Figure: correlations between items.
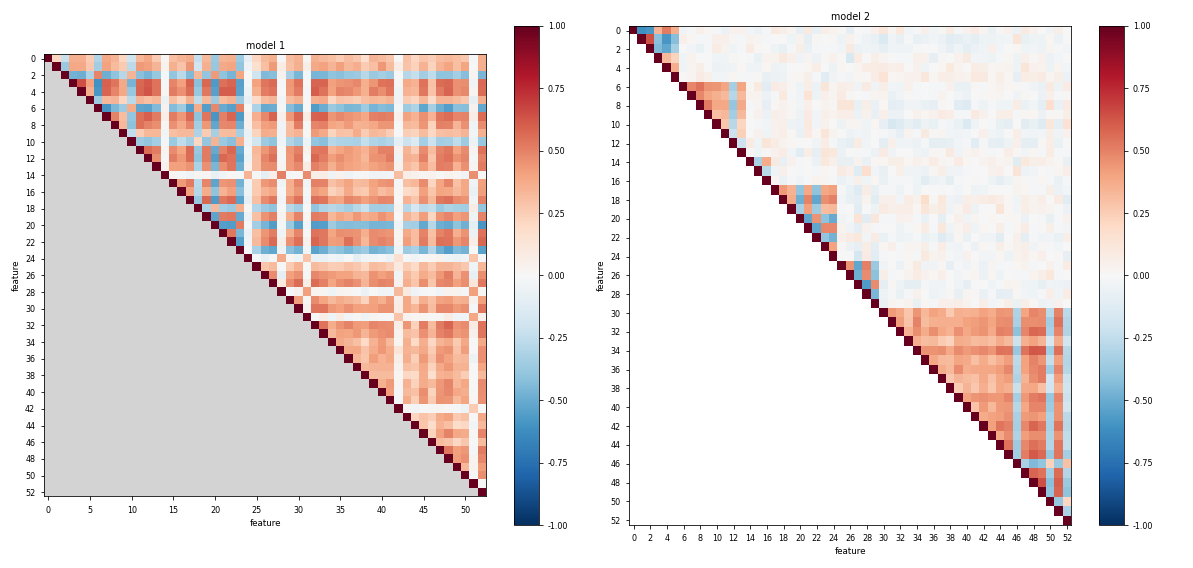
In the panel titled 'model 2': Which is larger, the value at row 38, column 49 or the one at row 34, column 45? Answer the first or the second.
the second
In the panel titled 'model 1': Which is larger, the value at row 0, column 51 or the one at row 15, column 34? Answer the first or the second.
the second
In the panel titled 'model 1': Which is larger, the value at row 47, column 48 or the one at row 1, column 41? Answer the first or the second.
the first
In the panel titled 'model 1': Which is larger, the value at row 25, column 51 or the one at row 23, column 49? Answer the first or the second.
the first
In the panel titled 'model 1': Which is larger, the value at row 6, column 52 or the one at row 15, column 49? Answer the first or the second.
the second
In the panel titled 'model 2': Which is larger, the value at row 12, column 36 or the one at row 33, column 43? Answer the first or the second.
the second
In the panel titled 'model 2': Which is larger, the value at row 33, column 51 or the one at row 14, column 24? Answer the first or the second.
the first
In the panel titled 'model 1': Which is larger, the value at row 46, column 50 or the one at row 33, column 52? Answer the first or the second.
the second
